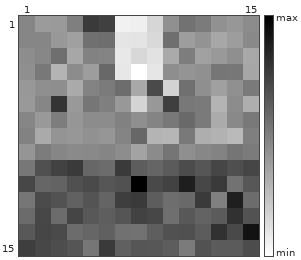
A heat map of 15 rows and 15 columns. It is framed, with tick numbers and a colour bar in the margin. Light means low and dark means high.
Roughest part: top middle. Average level on the scale: 50%. Ninth with the lowest average: top middle. Seam: horizontal, 60% of the way down, the bottom part higher. Odd patch: lower, in the top middle.
